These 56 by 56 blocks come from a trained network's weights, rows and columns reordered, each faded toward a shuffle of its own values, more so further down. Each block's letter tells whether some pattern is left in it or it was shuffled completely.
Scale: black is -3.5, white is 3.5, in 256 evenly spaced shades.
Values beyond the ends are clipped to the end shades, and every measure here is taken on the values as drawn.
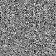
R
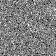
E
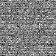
R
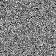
E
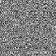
R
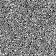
E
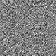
R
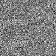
R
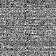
R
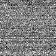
R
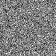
E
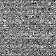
R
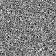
R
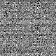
R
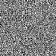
R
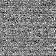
R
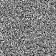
R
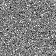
E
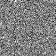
R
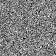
E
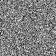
E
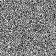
E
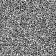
E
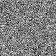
E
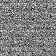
R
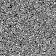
E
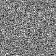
R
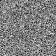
R
